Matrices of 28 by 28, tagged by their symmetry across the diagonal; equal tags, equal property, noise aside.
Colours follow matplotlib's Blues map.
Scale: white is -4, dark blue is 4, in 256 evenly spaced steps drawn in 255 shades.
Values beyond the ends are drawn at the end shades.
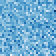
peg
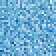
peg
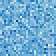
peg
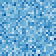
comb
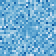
comb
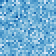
comb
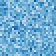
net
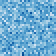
net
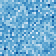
comb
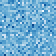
net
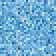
peg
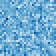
peg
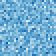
net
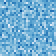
net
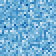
comb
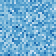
peg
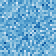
comb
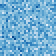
net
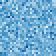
peg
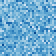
net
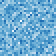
comb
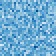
net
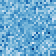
comb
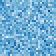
net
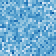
comb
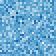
comb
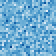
peg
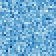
peg
